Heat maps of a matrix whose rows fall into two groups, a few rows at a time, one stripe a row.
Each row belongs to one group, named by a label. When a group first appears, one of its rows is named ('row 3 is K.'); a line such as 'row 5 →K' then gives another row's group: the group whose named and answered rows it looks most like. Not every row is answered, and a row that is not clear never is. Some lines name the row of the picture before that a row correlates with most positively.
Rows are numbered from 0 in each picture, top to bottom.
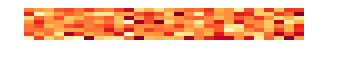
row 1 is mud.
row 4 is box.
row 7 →mud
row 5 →box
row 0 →box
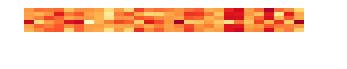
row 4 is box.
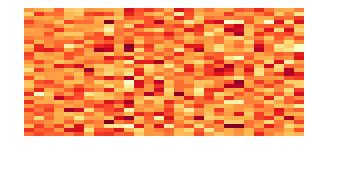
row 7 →box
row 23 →box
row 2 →mud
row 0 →mud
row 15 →mud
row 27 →box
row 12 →box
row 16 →mud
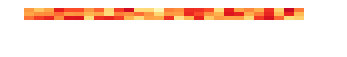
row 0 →box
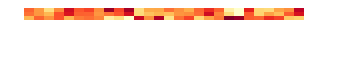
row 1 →box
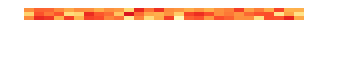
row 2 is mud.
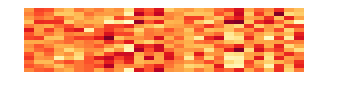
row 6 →box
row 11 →box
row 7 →box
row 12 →box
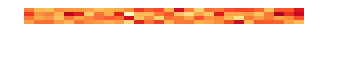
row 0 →mud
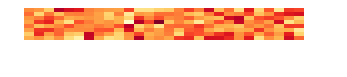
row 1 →mud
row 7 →mud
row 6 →mud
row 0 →box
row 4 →box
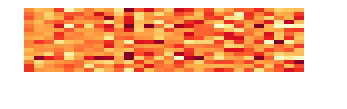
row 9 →box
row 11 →mud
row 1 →box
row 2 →box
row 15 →mud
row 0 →mud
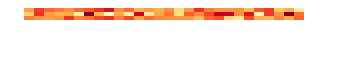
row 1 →mud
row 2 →box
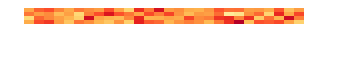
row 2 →mud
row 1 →box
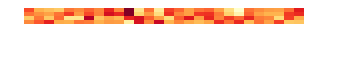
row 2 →mud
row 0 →box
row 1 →box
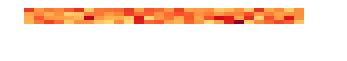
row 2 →mud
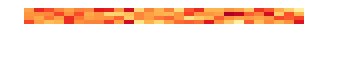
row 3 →box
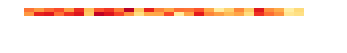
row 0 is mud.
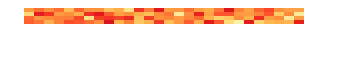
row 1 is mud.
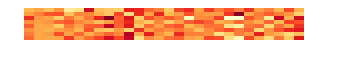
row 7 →box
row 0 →mud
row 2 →box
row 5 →mud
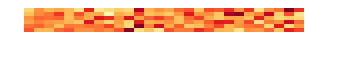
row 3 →mud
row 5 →box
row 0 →mud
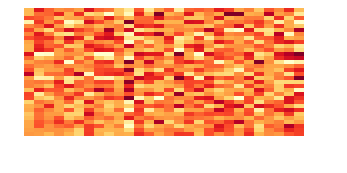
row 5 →box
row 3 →mud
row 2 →box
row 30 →mud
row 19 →box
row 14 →box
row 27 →mud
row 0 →mud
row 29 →mud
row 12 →mud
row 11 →mud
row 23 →mud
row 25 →mud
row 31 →mud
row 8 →mud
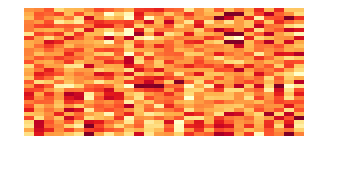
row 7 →box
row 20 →box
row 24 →box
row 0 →box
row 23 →mud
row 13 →box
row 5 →mud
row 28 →mud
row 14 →mud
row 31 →mud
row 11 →mud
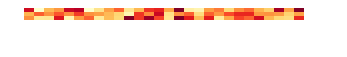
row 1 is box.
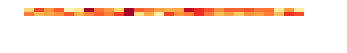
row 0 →mud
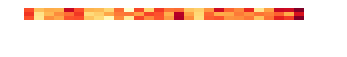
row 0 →mud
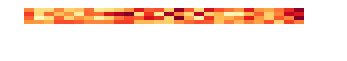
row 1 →box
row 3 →box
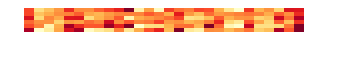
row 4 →box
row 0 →box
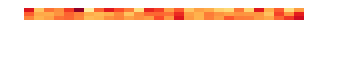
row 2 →mud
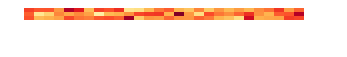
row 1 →mud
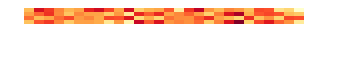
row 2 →box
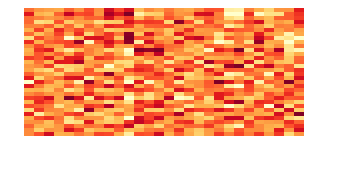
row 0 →box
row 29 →box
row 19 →box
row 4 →box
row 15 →mud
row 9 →box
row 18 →mud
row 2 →box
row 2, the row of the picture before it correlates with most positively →2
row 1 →box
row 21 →mud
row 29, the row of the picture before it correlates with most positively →2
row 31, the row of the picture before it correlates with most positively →1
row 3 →mud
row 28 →mud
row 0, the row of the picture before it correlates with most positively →2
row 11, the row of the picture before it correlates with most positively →1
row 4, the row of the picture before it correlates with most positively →2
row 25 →mud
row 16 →box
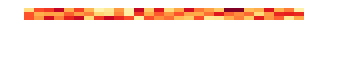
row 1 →mud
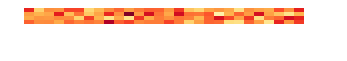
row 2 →mud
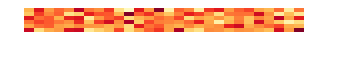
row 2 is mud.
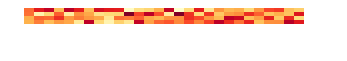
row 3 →mud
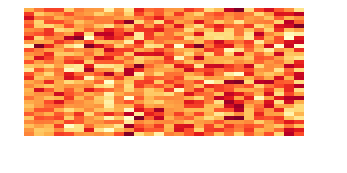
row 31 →box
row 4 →mud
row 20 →mud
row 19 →mud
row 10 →box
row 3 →box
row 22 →mud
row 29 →mud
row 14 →mud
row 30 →mud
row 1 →mud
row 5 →box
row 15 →mud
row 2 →box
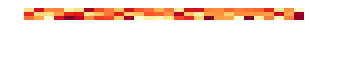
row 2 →box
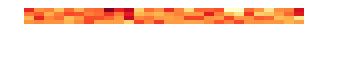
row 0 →box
